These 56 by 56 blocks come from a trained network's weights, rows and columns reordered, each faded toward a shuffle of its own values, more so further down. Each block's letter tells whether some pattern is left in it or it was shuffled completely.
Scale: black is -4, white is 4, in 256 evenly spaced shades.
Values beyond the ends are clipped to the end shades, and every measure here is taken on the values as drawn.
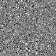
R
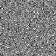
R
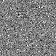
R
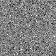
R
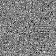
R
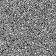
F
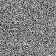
R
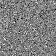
F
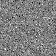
F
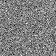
F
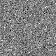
F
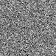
F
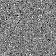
R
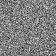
F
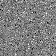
F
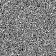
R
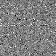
R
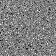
F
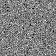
F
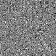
R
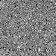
R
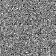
R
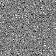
R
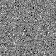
R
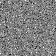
F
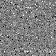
R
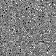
R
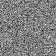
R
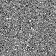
F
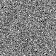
F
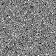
F
